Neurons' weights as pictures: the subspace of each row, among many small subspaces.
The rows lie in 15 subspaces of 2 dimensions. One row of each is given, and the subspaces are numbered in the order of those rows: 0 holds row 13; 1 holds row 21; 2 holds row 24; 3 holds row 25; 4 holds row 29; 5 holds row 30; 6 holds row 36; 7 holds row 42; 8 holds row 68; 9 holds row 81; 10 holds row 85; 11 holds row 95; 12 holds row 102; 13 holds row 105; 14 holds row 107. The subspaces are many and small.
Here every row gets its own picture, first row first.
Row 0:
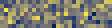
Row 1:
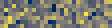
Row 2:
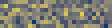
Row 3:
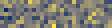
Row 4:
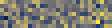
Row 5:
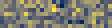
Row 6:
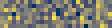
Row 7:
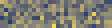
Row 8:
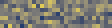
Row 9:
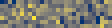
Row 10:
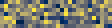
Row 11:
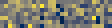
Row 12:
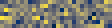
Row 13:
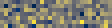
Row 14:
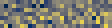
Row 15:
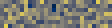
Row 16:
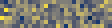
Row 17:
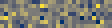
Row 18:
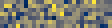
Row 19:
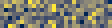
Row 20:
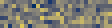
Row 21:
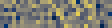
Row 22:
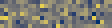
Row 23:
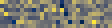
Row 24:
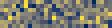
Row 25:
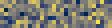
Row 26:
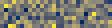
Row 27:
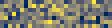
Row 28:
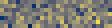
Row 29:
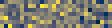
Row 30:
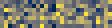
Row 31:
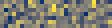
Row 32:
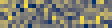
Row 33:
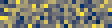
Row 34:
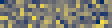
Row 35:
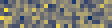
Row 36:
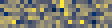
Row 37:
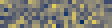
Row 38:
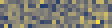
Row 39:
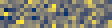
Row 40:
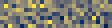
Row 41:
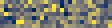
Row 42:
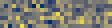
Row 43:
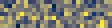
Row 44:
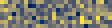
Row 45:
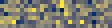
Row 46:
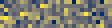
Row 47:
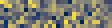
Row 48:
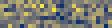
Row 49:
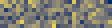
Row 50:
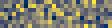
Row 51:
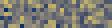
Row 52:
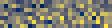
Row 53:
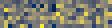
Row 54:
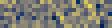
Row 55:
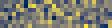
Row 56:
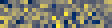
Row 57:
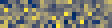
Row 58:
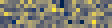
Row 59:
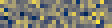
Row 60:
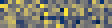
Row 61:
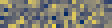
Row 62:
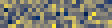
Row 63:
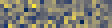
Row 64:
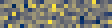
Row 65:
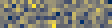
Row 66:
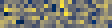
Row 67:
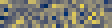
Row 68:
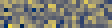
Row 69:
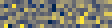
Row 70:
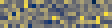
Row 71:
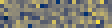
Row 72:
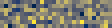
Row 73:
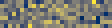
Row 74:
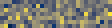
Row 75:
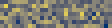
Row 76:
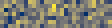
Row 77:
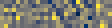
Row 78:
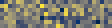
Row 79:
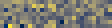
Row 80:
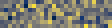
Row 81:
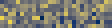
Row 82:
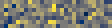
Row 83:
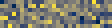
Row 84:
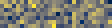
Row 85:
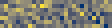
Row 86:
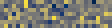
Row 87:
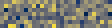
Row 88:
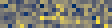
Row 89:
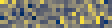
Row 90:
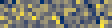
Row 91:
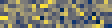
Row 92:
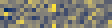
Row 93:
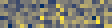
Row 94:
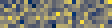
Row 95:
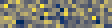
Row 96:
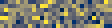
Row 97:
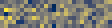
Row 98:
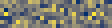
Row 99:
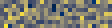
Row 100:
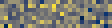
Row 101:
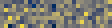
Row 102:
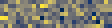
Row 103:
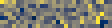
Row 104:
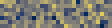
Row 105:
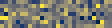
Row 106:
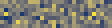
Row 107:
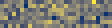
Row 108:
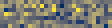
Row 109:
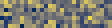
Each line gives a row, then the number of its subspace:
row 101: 12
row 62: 9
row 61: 10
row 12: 12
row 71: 4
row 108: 11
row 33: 8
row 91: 12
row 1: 13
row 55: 2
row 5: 6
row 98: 13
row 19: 12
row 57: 0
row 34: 14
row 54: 1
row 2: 0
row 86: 14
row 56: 0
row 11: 5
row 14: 10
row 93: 5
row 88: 11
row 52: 10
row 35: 8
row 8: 7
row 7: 9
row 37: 10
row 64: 3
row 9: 1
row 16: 8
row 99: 4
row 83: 3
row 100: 4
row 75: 0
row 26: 9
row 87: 9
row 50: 2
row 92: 5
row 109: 8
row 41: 11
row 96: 12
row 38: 4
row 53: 5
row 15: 4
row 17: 13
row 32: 2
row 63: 0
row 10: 11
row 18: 14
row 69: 13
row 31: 3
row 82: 13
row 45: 6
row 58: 6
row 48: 11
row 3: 12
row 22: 13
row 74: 9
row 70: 14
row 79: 8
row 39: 5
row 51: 8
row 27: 14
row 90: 1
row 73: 14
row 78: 6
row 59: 3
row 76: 3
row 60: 6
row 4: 3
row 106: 13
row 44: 1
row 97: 5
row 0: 9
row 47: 0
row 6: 1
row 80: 2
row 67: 10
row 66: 11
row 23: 6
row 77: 1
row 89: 1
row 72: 0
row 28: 8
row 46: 4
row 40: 10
